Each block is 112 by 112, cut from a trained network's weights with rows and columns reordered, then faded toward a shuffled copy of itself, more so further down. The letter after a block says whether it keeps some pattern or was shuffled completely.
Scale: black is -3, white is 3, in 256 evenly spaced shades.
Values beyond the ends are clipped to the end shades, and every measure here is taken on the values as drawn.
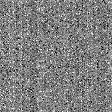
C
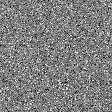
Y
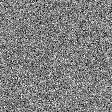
Y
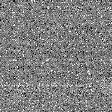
C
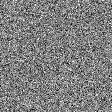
Y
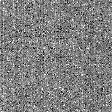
C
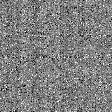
C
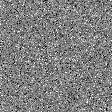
Y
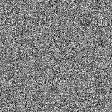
C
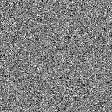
C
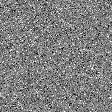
Y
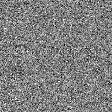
C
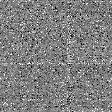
C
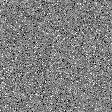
Y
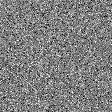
Y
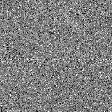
C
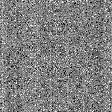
C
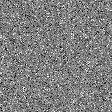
Y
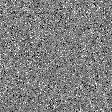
Y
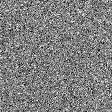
Y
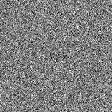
C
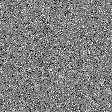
Y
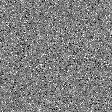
Y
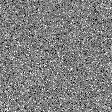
Y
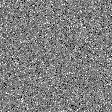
Y
